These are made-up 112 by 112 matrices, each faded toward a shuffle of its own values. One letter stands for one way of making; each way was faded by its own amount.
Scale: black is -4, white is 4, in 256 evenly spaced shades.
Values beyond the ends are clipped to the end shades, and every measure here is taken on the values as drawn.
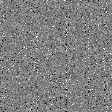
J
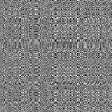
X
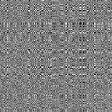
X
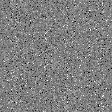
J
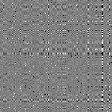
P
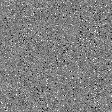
J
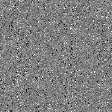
J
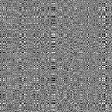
X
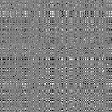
P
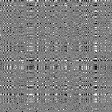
P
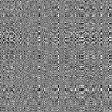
X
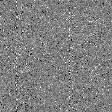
J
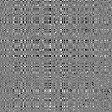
P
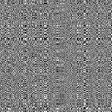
X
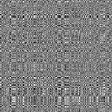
X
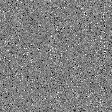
J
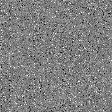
J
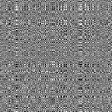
X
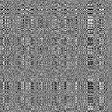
X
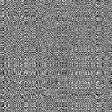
X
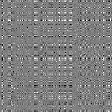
P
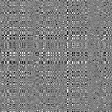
P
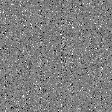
J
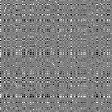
P
